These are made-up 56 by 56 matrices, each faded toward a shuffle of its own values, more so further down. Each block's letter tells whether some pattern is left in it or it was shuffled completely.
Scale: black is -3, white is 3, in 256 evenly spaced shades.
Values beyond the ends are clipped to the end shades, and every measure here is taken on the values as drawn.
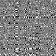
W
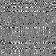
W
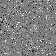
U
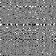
W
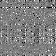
W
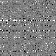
W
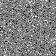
U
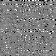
W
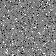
U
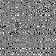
W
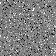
U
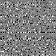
W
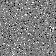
U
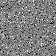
U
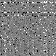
W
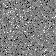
U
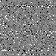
W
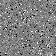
U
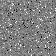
U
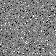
U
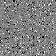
W
